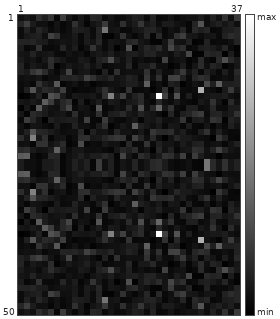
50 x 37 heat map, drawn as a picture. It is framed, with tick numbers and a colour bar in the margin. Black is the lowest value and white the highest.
Average level on the scale: 10%. Histogram: skewed, a long tail of high values. Mirror symmetry: top to bottom. Grain: fine. Stripes: none. Slope: none.
